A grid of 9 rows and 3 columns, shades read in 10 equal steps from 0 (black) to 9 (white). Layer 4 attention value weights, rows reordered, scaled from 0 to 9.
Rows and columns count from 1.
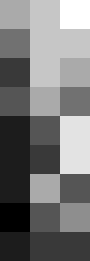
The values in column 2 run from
2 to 7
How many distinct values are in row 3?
3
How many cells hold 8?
2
